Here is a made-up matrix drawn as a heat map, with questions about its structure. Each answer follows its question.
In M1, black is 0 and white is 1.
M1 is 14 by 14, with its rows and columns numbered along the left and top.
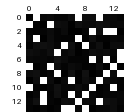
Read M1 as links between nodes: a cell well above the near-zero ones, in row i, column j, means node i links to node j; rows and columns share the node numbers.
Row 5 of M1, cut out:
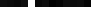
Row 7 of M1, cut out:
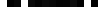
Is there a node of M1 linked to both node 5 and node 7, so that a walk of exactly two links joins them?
no
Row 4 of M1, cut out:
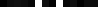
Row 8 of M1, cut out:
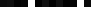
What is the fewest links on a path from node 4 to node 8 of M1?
1
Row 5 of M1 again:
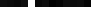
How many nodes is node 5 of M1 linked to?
2
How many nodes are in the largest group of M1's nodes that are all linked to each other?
2
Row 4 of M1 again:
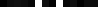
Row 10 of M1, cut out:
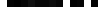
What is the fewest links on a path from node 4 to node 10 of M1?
5
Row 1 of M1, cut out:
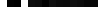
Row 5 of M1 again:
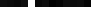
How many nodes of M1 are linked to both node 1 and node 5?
0
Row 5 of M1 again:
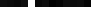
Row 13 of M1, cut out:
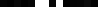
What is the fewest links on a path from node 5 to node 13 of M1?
1
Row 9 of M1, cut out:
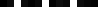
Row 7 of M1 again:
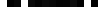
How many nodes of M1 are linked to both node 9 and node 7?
0
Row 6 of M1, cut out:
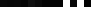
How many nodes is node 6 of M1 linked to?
3
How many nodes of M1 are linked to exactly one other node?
0
